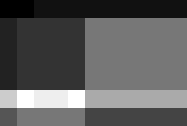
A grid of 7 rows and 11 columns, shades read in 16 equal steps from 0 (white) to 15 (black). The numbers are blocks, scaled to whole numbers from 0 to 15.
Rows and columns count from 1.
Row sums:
156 109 109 109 109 35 108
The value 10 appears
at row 7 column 1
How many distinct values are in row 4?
3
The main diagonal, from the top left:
15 12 12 12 12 5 11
